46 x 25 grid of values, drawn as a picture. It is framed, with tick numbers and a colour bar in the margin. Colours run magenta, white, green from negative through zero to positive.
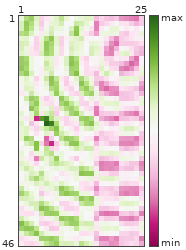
Roughest part: middle left. Rings: centred on the top right. Seam: vertical, 60% of the way across, the left part higher. Odd patch: rougher, in the middle left.
